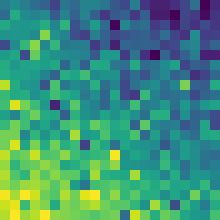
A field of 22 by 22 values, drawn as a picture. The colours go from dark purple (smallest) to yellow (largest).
No regular stripes run through it. The top right is the ninth with the lowest average. No single row or column stands out from its neighbours. The field climbs toward the bottom left. Fine speckle covers the field. The ninth with the highest average is the bottom left. Neither half mirrors the other.
